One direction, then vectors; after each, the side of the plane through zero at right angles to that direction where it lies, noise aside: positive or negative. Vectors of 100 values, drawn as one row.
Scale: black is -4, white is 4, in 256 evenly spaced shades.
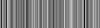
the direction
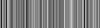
positive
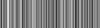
positive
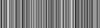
positive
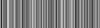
positive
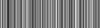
negative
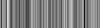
positive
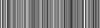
negative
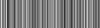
negative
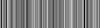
positive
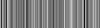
positive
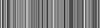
negative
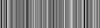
positive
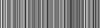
negative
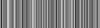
positive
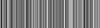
positive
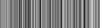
positive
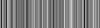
positive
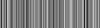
positive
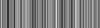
negative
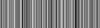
positive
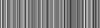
negative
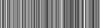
negative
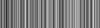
positive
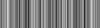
positive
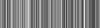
negative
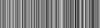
negative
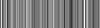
negative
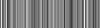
negative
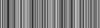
negative
